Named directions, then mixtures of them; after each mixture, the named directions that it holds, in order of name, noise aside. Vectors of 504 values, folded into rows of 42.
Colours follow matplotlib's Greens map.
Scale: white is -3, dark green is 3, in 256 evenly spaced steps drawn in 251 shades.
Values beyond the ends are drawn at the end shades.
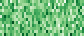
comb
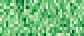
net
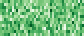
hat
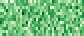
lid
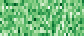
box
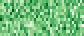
hat, net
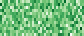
comb, net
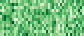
box, comb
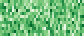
hat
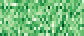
box, net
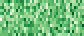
hat, net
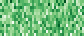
comb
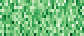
comb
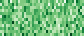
comb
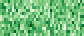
hat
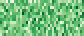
lid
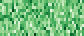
comb, hat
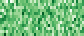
comb, lid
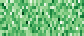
hat, lid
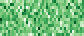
lid, net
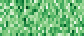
net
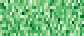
hat, lid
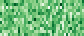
box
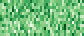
hat
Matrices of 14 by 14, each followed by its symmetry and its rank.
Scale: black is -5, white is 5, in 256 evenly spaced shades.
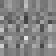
neither, rank two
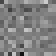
neither, rank three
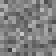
neither, full rank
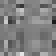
antisymmetric, rank two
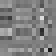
neither, rank two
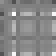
symmetric, rank one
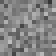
neither, full rank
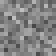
neither, full rank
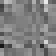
antisymmetric, rank two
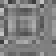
antisymmetric, rank two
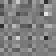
neither, rank two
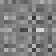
neither, rank two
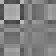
symmetric, rank one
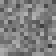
neither, full rank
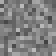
neither, full rank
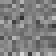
neither, rank three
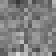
neither, rank three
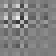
symmetric, rank one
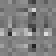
antisymmetric, rank two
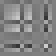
symmetric, rank one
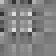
symmetric, rank one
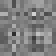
antisymmetric, rank two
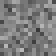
neither, full rank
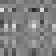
neither, rank two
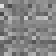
neither, rank three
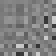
antisymmetric, rank two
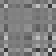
symmetric, rank one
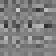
neither, rank two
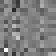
neither, rank three
